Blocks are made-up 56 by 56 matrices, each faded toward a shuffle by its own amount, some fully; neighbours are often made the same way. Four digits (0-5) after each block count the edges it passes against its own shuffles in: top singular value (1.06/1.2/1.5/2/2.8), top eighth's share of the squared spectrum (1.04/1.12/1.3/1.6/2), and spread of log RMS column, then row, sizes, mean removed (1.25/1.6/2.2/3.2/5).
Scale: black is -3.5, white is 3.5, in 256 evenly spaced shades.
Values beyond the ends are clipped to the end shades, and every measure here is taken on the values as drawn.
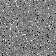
2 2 0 0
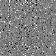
3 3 1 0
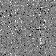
3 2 1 0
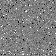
1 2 0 1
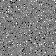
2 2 0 0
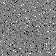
2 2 0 1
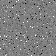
1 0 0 0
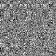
3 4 1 2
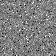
0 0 0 0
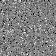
1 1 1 0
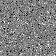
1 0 0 0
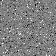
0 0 0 0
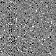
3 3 2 1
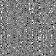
3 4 2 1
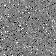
0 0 0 0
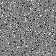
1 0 0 0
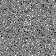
1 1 0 0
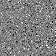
2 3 2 0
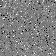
0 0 0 0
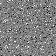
1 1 0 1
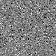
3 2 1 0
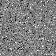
0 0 0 0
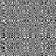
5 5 3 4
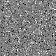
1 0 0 0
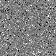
2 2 1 0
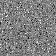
1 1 0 0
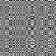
5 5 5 4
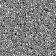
2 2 0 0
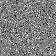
0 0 0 0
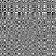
5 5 3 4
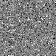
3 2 0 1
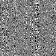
1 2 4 0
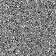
0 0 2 0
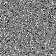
0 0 1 0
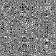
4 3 2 1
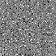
3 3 0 2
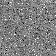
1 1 0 0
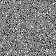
2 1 0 0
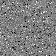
0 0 0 0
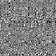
4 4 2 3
